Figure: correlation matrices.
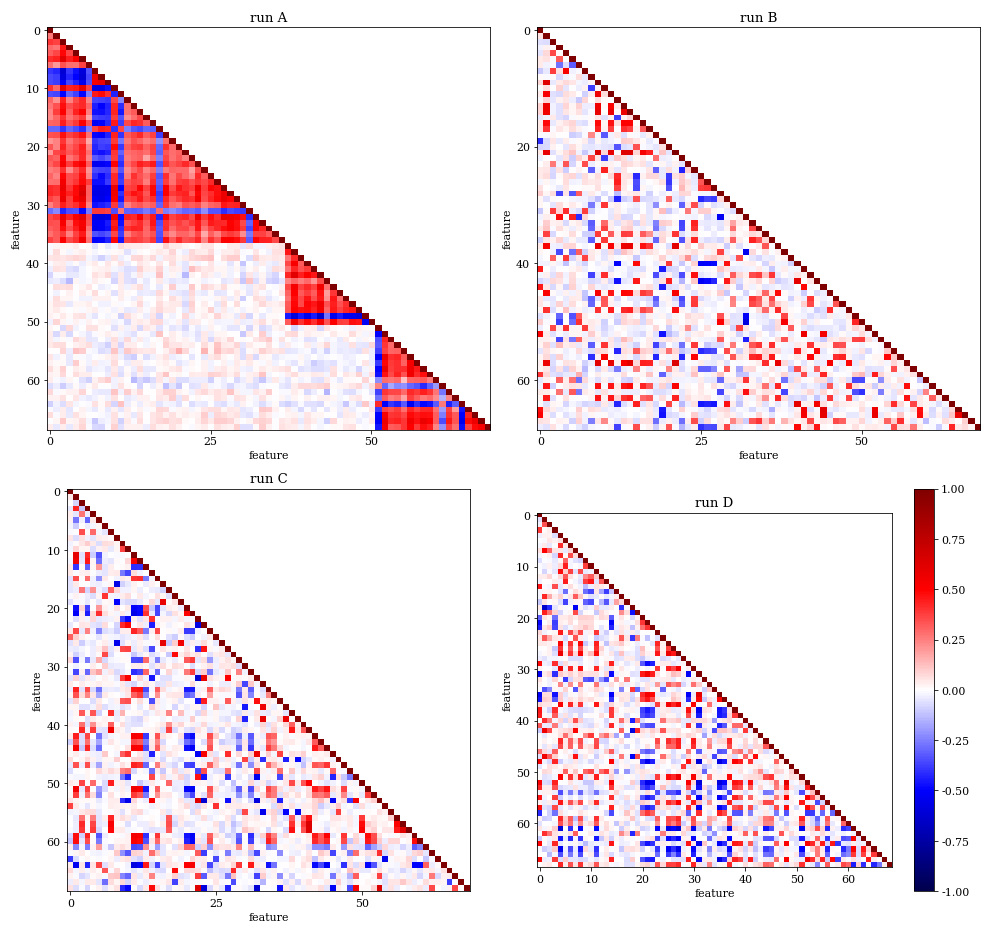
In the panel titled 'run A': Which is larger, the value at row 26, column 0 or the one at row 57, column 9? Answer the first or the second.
the first
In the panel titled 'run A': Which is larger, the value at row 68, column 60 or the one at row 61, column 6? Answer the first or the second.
the first
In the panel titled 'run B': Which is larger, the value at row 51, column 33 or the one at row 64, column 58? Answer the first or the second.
the second
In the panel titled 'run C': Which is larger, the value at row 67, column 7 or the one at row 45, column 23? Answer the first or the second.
the second
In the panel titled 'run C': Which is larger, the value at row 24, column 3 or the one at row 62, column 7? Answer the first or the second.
the first
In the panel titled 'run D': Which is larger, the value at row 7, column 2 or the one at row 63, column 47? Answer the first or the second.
the first
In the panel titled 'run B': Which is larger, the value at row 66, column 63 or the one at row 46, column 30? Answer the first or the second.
the second
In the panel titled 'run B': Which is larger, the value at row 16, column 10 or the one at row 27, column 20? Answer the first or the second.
the first
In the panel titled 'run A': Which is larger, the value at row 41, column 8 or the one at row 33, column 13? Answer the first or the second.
the second
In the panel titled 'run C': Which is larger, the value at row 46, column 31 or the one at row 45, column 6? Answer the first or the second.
the second
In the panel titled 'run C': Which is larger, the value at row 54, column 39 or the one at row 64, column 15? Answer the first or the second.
the first
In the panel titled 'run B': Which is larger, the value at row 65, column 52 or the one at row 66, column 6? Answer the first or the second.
the first
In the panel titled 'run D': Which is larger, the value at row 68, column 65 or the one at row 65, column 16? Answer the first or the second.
the second
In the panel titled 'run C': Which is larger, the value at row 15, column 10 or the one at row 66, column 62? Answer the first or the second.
the second
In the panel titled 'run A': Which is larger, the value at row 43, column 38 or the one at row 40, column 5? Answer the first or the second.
the first
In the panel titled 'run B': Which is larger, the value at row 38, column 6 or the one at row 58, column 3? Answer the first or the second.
the first
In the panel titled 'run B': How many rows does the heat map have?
69
